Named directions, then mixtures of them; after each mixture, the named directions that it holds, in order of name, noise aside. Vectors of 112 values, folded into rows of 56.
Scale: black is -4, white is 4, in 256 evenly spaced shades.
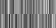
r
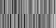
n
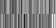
n, r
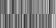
n, r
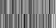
n, r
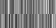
r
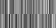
r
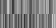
n, r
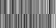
n, r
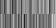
n, r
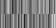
n, r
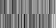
n, r
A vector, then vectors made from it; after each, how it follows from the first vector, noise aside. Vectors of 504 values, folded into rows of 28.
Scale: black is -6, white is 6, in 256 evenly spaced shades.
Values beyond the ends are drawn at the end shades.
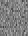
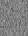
shrunk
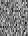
scaled up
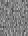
copied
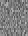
negated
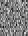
scaled up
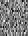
scaled up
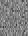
copied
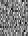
scaled up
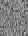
copied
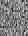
scaled up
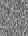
negated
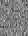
copied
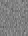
shrunk
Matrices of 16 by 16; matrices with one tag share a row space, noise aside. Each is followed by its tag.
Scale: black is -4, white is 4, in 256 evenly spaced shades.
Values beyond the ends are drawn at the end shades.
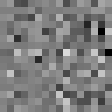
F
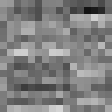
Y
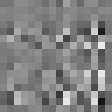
F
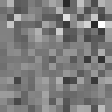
F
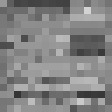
Y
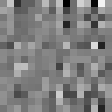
F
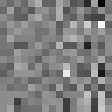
F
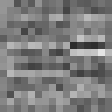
Y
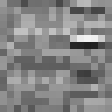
Y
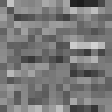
Y
